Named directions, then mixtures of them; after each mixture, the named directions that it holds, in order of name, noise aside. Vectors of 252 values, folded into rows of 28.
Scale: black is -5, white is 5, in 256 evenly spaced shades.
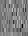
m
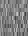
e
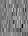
m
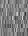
e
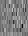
m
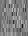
m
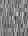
e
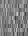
e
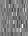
m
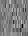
m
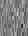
e, m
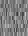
e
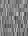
e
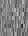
e, m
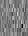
e, m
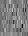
m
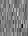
e, m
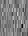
e, m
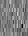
e, m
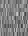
e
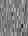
e, m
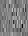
m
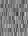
e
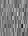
e, m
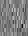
e, m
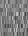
e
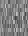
e, m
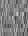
e
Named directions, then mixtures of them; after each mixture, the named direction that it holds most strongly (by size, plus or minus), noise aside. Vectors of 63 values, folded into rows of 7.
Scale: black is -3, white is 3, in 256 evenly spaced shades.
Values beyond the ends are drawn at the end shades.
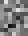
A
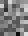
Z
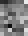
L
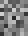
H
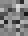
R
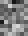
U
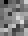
A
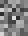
H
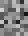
R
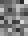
R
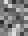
U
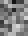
U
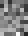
Z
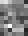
L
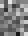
Z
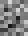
Z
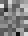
Z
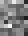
L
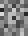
H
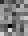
L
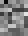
A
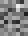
R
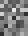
H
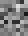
R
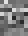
H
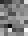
L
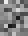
A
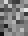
H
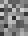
H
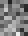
Z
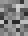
R
